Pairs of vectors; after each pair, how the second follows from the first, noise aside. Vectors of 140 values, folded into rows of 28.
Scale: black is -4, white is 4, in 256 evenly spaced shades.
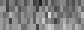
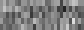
wrapped around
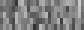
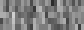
wrapped around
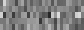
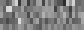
wrapped around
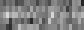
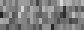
wrapped around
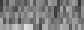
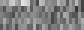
wrapped around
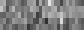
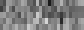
negated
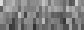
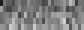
negated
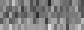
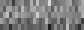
negated
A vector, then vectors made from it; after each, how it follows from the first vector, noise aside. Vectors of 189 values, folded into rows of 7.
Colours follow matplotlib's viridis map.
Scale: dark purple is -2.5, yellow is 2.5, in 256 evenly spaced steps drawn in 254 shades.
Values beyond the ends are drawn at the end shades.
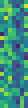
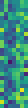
reversed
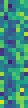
reversed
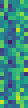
reversed
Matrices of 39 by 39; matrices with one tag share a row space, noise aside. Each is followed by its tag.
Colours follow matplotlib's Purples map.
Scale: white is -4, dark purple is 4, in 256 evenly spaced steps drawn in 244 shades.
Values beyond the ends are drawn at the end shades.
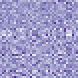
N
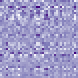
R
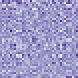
N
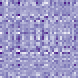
R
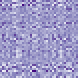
N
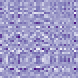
R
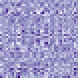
R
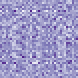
N
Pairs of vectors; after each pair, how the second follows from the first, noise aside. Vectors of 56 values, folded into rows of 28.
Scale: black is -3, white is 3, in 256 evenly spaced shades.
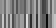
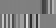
partly zeroed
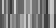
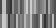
reversed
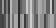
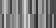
reversed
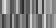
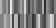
reversed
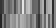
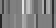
partly zeroed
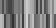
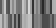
reversed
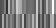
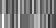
reversed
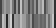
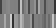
partly zeroed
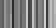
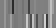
partly zeroed
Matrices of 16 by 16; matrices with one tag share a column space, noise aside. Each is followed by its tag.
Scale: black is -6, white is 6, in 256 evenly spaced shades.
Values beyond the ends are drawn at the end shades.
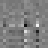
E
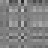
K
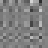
K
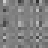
K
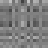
K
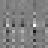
E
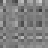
K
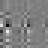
E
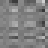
K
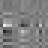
E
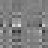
E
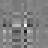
E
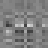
E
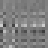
E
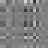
K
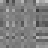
K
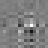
E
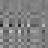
E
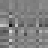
E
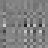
E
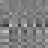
E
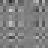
K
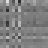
K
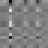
K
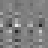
E
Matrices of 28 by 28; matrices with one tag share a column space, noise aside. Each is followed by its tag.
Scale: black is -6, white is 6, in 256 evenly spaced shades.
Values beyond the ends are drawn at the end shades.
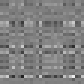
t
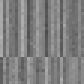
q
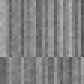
q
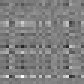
t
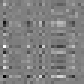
t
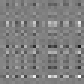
t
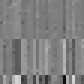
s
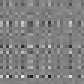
t
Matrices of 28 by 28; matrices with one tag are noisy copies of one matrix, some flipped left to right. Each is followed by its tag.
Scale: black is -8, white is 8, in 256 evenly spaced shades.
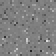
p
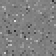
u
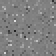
u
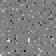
p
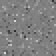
u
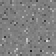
p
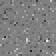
p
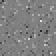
u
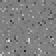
p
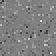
u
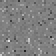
p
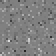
p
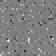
p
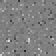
p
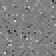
u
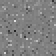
u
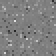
u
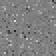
u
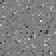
u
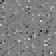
u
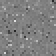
u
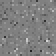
p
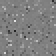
u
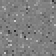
u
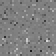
p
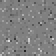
p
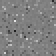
u
